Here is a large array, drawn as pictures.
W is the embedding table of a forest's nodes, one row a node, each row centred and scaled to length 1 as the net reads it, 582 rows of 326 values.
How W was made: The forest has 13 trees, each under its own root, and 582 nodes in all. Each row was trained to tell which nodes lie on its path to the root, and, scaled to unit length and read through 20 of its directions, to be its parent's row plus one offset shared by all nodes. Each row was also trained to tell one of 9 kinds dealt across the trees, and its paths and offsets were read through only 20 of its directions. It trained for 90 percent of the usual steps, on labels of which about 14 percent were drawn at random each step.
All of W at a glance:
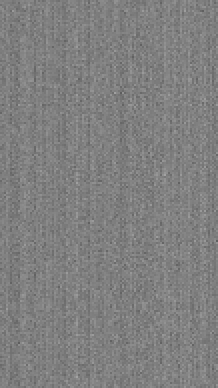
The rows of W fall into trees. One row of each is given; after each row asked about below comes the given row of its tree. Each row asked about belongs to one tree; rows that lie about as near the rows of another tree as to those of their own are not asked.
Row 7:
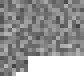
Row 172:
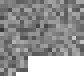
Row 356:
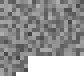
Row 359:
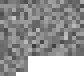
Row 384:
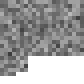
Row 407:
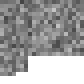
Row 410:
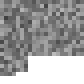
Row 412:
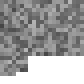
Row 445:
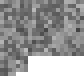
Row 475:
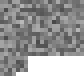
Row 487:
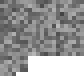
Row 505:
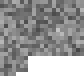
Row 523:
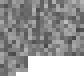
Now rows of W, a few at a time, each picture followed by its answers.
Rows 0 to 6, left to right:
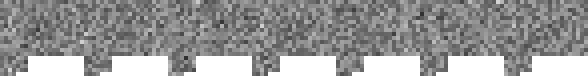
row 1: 172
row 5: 172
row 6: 412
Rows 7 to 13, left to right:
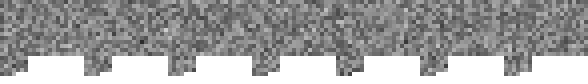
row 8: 407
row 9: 412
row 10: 384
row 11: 410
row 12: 172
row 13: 7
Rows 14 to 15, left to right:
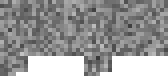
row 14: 523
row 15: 172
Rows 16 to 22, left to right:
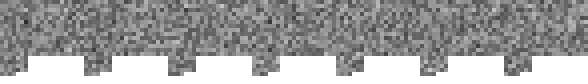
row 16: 407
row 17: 523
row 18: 384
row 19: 475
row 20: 407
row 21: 384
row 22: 410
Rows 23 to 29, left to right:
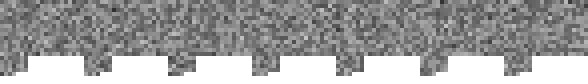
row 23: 7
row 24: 523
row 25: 172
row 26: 384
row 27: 172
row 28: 359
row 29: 475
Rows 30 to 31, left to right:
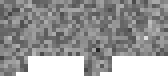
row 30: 410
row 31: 445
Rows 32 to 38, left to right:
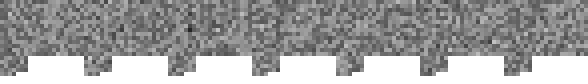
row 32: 523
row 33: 407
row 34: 172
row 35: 475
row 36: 475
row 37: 359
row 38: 523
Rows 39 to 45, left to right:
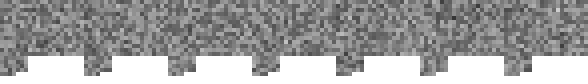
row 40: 487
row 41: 505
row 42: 505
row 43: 172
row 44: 475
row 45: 487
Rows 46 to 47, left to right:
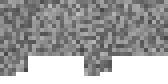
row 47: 407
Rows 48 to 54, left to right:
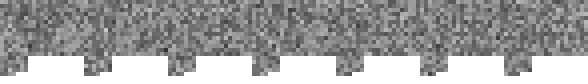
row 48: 172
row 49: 410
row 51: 523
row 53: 475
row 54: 487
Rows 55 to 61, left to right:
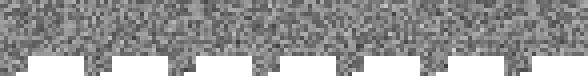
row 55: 410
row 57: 410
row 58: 505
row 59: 523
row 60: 384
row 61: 410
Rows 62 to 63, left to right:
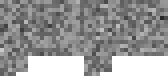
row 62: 172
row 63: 384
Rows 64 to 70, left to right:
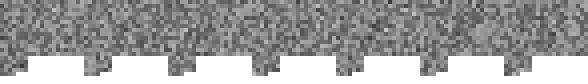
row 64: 523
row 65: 407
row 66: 384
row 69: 505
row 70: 523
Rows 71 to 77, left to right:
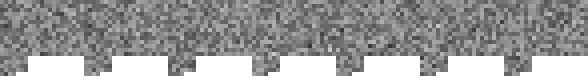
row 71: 445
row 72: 523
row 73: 523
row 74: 407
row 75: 407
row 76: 7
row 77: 172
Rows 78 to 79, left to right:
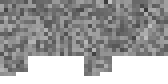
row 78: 475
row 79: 384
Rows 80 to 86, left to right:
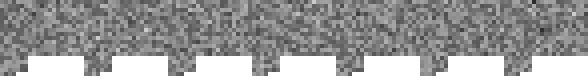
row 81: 384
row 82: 487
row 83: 487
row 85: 407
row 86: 384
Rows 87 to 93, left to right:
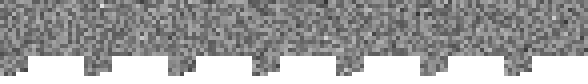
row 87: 487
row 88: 384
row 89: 523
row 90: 384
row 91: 7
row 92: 407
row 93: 412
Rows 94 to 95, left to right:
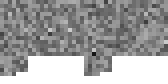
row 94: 523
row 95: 384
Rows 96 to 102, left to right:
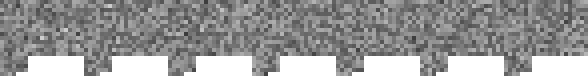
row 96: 523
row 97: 359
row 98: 487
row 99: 475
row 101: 505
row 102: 172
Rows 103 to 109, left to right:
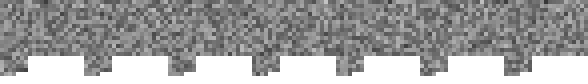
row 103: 412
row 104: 505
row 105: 475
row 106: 445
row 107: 487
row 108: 359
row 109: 523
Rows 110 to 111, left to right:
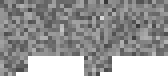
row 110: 505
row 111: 384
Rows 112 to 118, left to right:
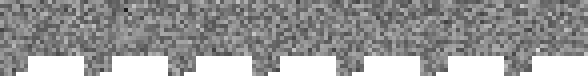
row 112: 172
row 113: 475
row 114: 172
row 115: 412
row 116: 505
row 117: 487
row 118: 384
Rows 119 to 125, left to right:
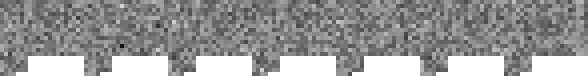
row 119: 172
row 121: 412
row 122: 172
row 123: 407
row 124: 412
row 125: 172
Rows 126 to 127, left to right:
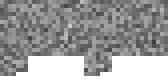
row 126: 410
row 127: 359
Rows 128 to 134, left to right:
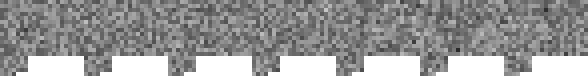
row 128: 487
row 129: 410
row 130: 475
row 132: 475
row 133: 172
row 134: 475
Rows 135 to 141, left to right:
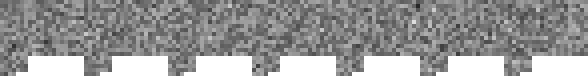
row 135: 445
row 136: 384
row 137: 475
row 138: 505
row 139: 475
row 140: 7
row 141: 487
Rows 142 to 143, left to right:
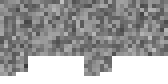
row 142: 407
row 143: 407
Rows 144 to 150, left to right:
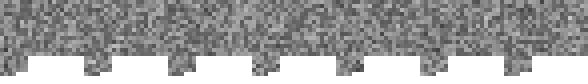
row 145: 487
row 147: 505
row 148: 505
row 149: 487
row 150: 487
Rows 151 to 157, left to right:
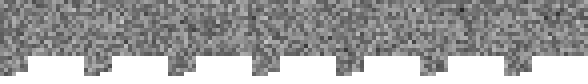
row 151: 359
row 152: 359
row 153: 172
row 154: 475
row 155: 523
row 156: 475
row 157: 505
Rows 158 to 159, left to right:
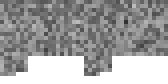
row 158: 475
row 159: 359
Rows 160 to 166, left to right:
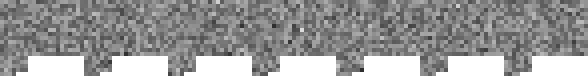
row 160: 487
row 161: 523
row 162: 172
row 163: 410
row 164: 412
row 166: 359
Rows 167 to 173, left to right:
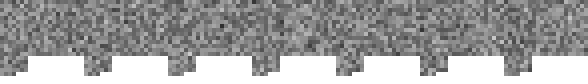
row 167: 407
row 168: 475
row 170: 407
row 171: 475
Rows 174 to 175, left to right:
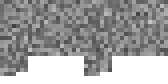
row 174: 407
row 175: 445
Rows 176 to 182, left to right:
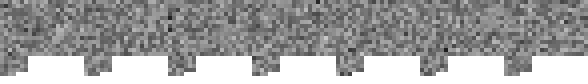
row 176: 384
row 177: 487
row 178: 172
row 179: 172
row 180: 487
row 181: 359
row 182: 384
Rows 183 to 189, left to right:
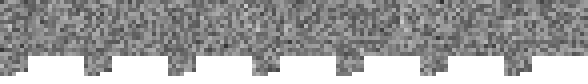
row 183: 475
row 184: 487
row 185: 487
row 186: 412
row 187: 487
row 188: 505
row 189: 410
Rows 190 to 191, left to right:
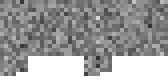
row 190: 505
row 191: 7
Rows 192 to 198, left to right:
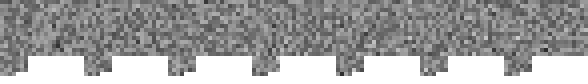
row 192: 407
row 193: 505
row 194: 487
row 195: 359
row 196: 445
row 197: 359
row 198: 384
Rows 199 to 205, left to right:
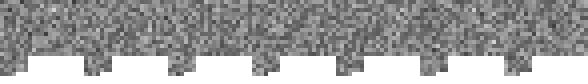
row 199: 384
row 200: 445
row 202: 505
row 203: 384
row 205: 412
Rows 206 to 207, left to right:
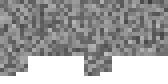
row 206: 505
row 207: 359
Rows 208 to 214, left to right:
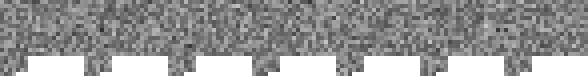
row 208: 359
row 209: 475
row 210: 475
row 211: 487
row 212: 505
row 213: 410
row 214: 475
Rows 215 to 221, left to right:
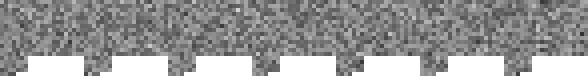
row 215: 410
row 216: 7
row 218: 505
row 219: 523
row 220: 407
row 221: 487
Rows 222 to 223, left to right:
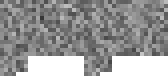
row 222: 475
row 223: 523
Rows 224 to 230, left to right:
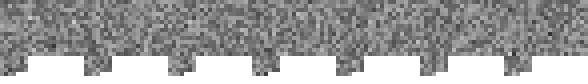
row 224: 359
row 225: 523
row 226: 475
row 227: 487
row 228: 410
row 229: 384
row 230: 172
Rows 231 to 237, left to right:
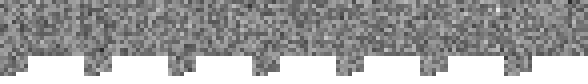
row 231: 172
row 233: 475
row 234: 505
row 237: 7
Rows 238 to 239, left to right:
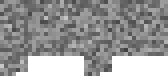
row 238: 475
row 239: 384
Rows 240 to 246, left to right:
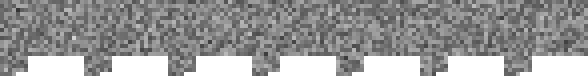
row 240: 384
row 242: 359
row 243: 359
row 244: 475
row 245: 410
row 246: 359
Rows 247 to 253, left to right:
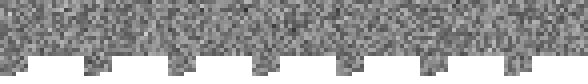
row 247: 523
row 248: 172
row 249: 475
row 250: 505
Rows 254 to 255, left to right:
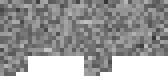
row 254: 410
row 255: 407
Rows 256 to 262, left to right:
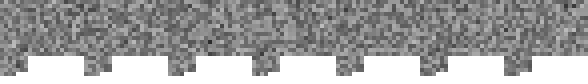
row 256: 475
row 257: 475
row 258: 487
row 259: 410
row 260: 505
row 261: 410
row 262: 384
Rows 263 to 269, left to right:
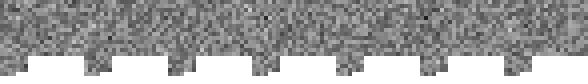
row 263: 384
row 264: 412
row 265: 445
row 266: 384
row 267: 505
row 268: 410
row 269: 410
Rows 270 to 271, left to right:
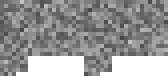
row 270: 523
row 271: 172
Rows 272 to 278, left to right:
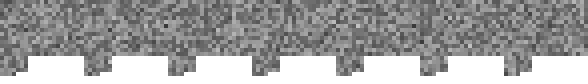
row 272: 407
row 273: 359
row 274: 410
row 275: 359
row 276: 475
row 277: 359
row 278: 172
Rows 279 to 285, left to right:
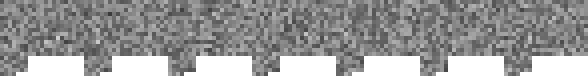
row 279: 7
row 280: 487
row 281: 487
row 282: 505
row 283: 523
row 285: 407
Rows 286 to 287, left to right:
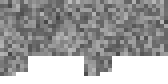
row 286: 172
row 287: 7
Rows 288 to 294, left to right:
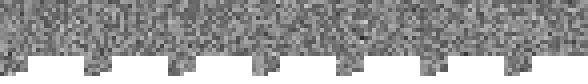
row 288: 172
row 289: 359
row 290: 359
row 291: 407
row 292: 475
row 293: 487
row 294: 359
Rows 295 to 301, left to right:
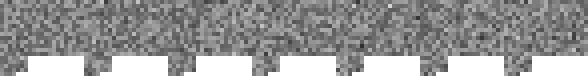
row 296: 359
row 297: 487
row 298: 475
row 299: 505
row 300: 523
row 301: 407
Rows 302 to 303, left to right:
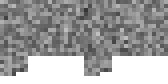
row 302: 410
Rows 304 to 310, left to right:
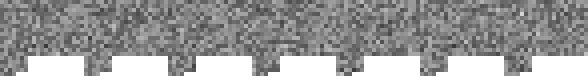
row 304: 359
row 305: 505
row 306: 384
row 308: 412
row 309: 359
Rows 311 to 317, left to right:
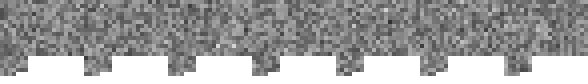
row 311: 487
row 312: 172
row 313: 523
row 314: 410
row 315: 412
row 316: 407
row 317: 475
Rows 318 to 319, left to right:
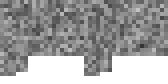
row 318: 407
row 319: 384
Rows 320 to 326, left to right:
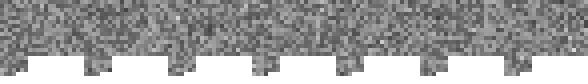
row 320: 407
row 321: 487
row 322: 384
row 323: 410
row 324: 359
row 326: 407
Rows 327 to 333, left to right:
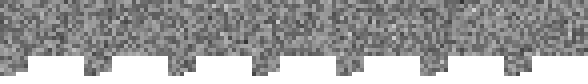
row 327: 7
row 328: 359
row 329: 523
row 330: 172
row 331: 475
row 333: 410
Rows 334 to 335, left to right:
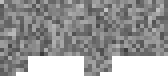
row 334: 445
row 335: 487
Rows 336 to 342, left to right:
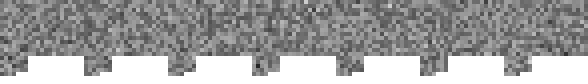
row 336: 7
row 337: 523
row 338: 505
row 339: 475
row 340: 505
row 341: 172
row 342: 475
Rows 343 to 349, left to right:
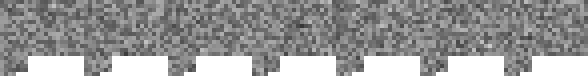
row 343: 505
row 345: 505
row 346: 172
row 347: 523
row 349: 523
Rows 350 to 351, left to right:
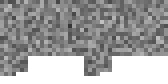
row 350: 407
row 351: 359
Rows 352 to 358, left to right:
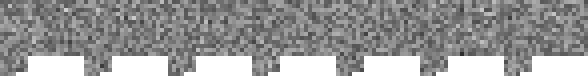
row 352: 359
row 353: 475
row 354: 359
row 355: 410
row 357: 523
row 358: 487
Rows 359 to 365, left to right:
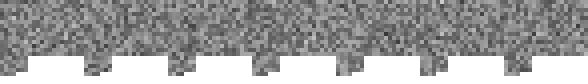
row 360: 505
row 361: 412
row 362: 487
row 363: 7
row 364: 523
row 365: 412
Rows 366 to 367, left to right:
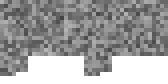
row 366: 410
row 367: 359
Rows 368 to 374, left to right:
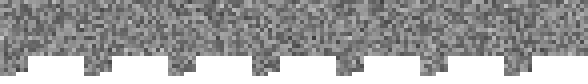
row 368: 412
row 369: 407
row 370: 505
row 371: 523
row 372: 410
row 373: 475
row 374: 487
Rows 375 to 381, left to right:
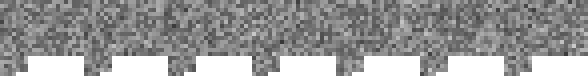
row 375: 475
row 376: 523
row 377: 445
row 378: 410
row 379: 487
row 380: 172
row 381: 475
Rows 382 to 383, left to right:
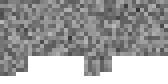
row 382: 359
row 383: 475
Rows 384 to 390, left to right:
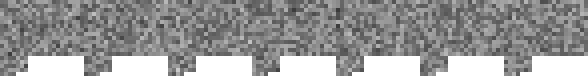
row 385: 172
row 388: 487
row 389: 523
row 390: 487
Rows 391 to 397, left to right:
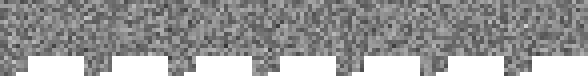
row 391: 359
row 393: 410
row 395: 384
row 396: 7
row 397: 7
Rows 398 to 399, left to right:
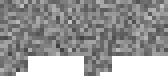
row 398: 407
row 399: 384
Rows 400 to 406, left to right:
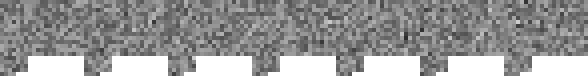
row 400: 172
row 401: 487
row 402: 359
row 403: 359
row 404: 410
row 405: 172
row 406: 407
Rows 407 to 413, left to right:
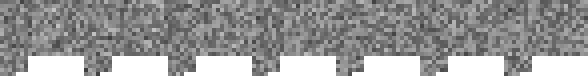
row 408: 523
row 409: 523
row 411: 487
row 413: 172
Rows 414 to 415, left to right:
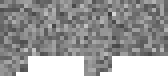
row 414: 487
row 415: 407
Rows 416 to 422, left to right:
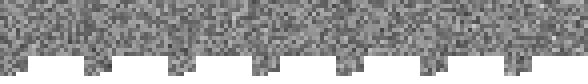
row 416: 523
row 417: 523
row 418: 487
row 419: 384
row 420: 410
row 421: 475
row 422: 412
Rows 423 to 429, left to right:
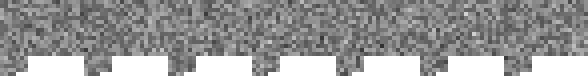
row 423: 407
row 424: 487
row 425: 523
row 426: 359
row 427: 359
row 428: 523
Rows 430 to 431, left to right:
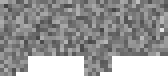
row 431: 475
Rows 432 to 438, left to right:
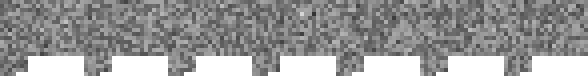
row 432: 523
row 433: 487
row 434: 359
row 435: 487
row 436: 172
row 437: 487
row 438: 475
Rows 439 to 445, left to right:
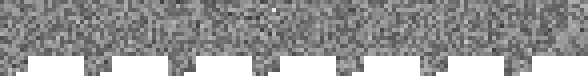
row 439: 7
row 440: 410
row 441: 410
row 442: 410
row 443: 410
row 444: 407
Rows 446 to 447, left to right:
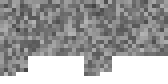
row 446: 412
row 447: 384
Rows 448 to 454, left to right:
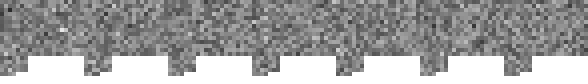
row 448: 172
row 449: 412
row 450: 487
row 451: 384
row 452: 172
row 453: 407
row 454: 359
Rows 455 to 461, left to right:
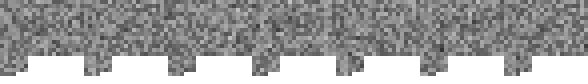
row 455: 384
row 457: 410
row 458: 172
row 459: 523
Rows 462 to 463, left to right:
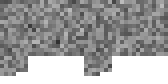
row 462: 407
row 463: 384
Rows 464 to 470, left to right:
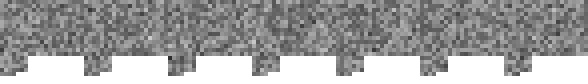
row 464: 359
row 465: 172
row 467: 172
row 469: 523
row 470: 412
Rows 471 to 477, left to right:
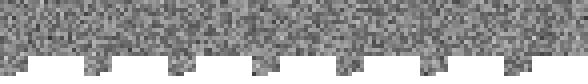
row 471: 407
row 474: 7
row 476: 359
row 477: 172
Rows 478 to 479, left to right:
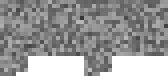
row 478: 359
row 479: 359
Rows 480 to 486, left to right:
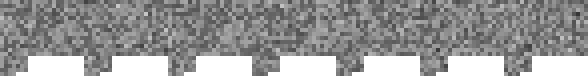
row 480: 505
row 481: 407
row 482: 505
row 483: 487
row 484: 410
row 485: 410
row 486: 359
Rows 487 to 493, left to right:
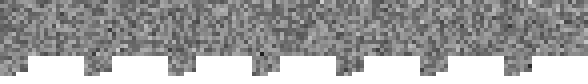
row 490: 172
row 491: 523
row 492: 445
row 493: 384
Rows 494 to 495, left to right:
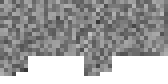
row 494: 412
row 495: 172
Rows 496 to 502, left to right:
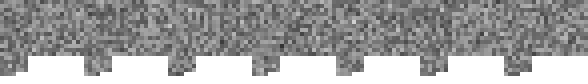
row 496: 523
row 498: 359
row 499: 172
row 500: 407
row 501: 410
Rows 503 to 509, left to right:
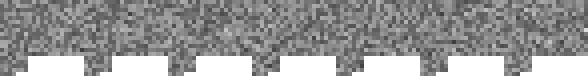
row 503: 384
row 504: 475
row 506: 7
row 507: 407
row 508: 487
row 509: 407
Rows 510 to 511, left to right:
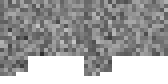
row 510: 523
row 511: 523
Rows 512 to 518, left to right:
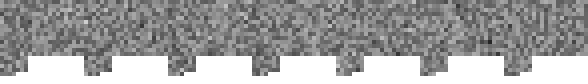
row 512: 410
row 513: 410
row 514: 523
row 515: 445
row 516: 475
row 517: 359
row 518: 359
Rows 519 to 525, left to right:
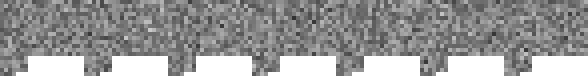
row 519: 359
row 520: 523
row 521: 384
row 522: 172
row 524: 359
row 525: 407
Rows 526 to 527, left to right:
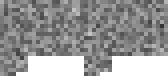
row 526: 487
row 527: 7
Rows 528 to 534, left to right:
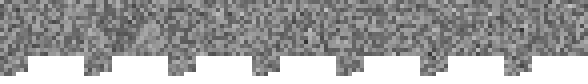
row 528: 410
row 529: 172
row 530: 487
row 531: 505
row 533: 384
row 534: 475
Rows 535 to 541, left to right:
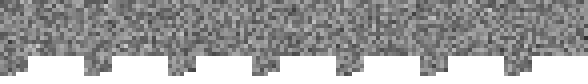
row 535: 523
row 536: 407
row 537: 487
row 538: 475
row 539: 475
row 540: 384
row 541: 407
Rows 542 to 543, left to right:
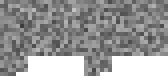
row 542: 410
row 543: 475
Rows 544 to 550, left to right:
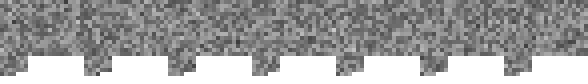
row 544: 172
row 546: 407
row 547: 407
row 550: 359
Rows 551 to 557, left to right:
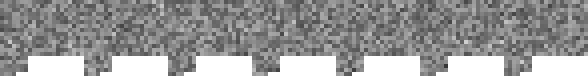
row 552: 172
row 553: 359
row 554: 412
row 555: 412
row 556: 407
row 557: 410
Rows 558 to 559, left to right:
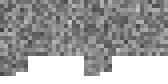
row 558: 172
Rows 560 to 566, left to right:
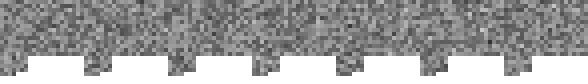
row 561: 384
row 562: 172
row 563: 410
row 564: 410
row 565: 410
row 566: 487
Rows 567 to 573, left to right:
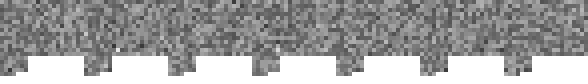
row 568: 384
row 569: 475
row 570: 487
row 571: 475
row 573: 487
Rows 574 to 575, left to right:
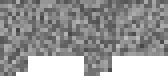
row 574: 359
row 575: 487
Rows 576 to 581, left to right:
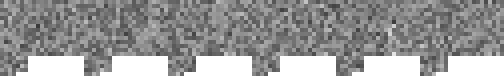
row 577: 445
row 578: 523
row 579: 475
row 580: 523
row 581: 172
